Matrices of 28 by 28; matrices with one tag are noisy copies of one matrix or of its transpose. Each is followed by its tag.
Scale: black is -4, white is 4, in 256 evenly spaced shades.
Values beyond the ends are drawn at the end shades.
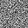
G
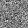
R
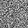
G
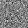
R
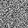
G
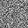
G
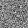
R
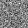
R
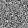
R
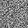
G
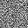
G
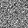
G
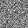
G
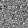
R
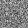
R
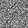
G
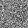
R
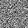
G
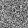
R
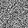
G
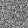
R
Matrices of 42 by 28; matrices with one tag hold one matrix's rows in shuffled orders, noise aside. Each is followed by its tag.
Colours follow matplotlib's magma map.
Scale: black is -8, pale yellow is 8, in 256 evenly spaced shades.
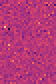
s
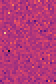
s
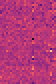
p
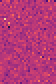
s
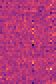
p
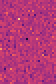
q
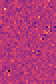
s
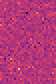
q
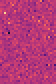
s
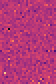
s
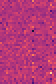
p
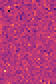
s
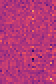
p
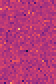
q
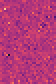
s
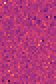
s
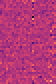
p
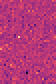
q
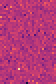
q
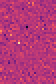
q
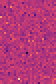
q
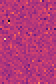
s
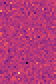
q
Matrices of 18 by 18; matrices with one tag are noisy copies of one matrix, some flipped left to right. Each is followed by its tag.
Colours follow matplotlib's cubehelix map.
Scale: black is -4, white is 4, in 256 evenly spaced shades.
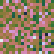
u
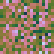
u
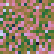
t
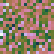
t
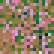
u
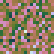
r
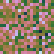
u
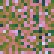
u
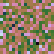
t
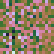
u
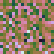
r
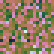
r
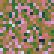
r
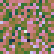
r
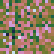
u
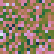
t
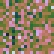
u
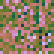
u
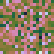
u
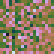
u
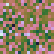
t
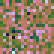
u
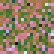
t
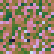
r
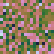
t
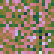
u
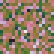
r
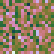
u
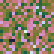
r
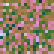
t
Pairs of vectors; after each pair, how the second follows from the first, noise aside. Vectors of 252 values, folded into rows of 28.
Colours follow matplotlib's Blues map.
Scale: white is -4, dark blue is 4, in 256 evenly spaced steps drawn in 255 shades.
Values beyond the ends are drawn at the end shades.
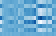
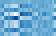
reversed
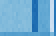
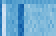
reversed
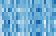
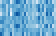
reversed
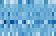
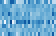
sign-scrambled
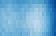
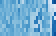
sign-scrambled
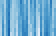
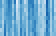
reversed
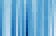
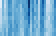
reversed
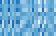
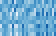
reversed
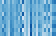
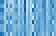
reversed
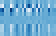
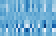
reversed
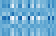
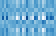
reversed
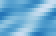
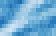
reversed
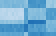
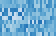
sign-scrambled
